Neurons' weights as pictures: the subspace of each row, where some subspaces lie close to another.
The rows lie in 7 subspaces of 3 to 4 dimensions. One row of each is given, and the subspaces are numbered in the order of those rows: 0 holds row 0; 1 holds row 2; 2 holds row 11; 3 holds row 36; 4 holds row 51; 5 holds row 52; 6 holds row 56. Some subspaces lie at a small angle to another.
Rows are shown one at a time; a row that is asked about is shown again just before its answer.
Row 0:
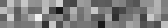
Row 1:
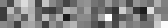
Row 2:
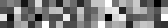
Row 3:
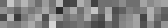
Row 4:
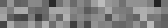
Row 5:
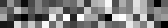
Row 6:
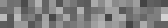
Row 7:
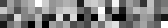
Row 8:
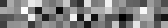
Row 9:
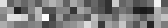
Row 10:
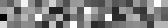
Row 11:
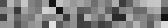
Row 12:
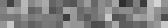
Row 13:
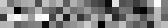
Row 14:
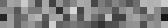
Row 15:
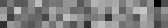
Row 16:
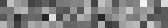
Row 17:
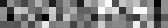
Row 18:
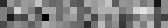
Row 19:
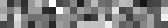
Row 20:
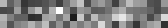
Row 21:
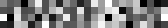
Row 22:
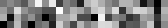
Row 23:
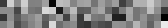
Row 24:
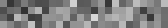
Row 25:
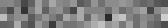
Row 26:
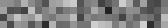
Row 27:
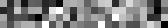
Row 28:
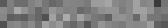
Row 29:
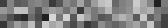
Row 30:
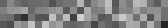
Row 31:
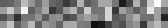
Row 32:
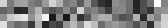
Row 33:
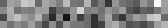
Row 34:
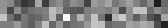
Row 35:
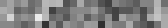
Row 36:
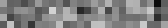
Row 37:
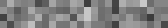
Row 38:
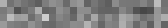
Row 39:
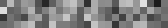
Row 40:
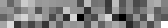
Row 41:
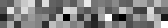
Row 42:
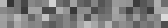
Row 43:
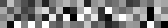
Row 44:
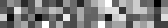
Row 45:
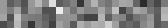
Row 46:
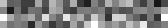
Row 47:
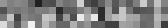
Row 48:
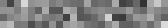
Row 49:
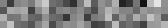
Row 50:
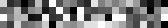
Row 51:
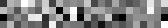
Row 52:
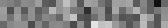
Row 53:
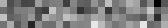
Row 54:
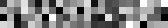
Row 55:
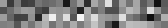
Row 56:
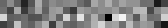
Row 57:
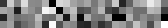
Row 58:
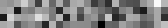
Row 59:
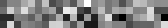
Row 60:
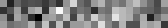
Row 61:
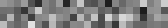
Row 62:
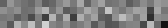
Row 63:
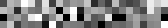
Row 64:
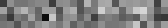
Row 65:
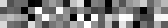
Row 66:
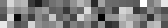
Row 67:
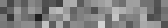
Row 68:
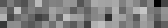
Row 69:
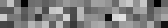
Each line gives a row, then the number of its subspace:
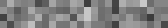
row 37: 5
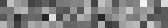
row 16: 1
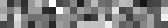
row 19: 2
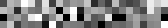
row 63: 4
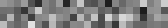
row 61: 0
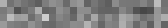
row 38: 4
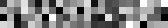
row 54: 1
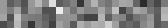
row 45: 2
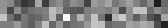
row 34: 3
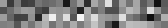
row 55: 3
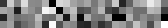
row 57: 2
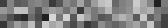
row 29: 6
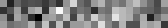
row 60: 0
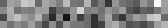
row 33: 3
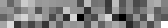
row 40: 6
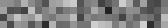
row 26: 5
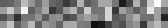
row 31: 5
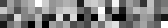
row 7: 2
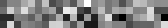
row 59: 3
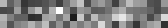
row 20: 0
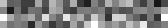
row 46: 3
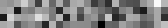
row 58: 4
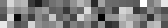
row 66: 1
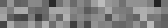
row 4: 5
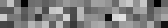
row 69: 5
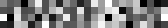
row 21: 1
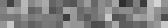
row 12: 5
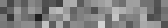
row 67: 0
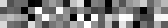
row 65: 0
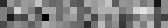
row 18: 4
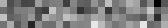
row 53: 3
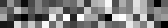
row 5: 6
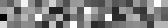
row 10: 5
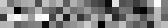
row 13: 4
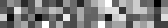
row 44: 1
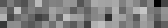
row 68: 6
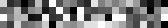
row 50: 4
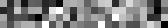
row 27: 0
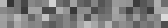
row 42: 2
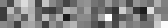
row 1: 3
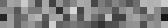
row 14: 4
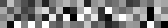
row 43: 3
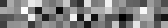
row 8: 0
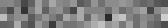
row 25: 6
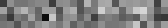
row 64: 1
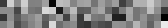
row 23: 2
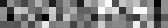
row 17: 1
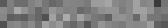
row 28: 6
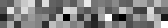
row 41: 3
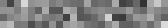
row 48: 5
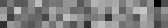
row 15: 6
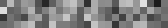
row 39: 5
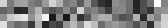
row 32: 6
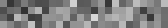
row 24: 0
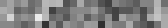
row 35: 0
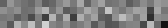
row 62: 3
